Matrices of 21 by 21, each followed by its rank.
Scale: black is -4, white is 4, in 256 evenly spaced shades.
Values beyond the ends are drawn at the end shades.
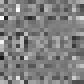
three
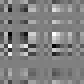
one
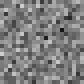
full rank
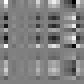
one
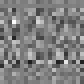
three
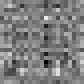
three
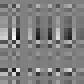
one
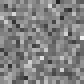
full rank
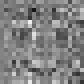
three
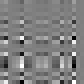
one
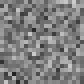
full rank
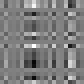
one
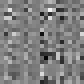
three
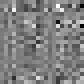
three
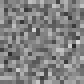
full rank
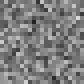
full rank
